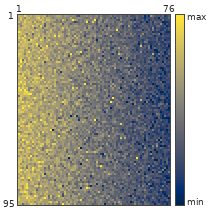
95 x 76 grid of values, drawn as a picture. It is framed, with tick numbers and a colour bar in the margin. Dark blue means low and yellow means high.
The field climbs toward the left. No regular stripes run through it. Overall the values sit about 50% of the way up the scale. No row or column stands out. The texture is fine-grained noise.
